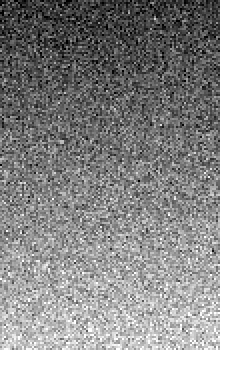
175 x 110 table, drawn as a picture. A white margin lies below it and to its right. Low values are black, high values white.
Odd rows or columns: none. Stripes: none. Slope: up to the bottom. Grain: fine.
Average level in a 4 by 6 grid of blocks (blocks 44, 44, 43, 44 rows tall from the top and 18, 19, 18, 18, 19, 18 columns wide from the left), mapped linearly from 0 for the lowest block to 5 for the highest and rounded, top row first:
000000 | 222222 | 333333 | 555555
